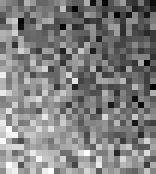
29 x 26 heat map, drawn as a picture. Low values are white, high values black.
Stripes: none. Ninth with the highest average: top right. Slope: up to the top right. Ninth with the lowest average: bottom left. Grain: fine. Mirror symmetry: none.
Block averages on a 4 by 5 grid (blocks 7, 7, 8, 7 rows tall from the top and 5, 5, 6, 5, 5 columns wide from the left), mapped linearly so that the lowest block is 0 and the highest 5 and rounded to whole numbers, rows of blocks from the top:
33455
23344
11334
00122
